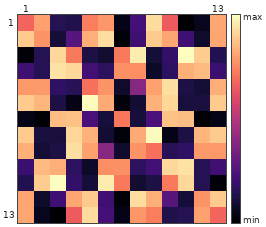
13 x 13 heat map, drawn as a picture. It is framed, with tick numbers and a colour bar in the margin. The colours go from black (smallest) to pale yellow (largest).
Symmetry: a half turn. Histogram: two levels. Seam: none. Slope: none. Grain: checkered.
